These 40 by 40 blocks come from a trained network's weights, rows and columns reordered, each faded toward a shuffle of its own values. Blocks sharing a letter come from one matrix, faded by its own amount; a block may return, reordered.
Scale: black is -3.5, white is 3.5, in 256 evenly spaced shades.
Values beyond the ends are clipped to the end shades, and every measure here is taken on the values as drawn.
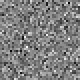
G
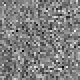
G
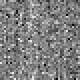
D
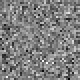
G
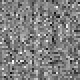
D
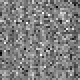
D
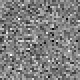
G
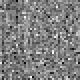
D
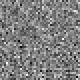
G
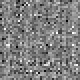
D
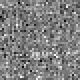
D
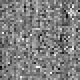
D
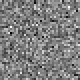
G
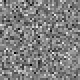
G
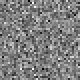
G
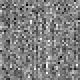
D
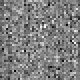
D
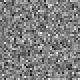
G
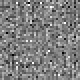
D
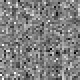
D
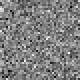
G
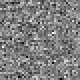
G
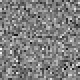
G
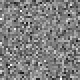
G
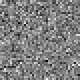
G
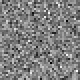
G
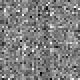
D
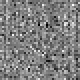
D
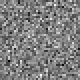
G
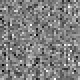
D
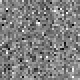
D
